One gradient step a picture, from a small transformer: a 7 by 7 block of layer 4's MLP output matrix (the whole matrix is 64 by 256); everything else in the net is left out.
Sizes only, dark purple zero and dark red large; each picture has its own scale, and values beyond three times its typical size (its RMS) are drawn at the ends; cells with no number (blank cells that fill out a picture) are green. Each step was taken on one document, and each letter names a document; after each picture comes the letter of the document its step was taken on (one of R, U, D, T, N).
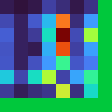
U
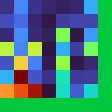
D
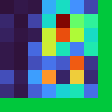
U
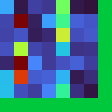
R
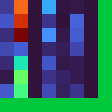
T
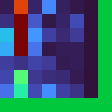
T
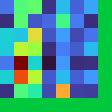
D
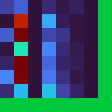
T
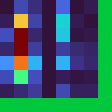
R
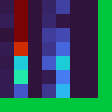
T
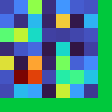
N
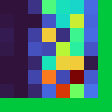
U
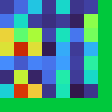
D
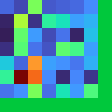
N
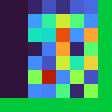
U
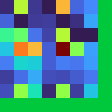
D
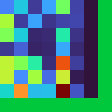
R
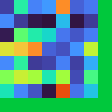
D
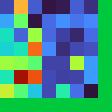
N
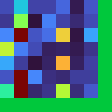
R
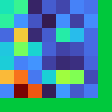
N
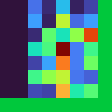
U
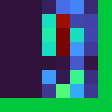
U
